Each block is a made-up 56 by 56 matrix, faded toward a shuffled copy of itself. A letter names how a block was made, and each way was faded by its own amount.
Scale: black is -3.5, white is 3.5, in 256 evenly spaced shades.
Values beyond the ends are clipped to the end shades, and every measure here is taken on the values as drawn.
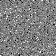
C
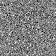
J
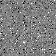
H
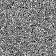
J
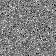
J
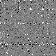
H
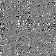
H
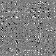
H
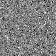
J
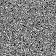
J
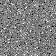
C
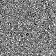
J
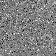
C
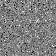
C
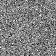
J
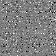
H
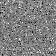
C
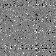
H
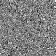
J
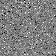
C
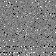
H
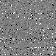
H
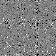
H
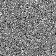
J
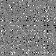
H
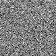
J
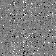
H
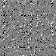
H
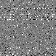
H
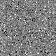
C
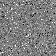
C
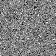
J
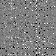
H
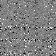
H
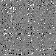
H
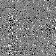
H
